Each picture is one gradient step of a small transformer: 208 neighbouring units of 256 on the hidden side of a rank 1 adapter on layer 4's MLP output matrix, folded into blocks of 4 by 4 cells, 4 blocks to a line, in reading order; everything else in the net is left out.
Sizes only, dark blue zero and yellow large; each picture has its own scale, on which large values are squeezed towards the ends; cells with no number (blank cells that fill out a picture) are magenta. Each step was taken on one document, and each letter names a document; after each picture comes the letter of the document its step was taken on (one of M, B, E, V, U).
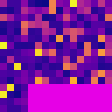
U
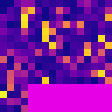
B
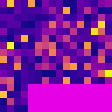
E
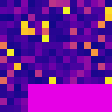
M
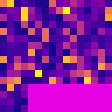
M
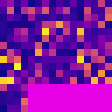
B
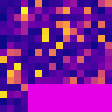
B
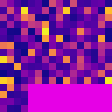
M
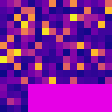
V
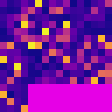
U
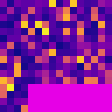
E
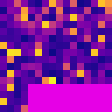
V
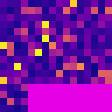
E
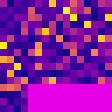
V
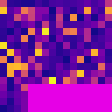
V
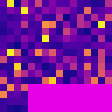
E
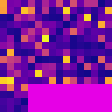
M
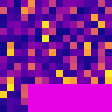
E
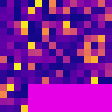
U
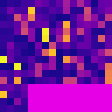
U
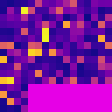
B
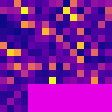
V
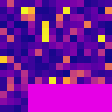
M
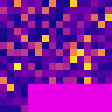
U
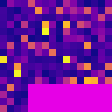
E
